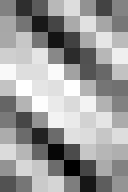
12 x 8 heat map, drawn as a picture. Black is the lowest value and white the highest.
No overall slope runs across the table. The centre is the smoothest part. Streaks slant down to the right. The bottom middle is the roughest part. No row or column stands out. Overall the values sit about 60% of the way up the scale.
